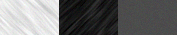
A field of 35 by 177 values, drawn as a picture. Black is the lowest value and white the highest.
It is made of 1 by 3 panels. Panel 1,1: very high, slanting down to the right, faint in contrast. Panel 1,2: very low, slanting up to the right, faint in contrast. Panel 1,3: low, flat.
